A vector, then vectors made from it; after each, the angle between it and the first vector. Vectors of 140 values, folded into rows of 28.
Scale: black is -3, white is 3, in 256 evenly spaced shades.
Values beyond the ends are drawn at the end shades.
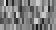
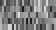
partly aligned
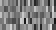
orthogonal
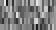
nearly parallel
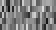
orthogonal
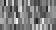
nearly opposite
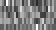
nearly opposite
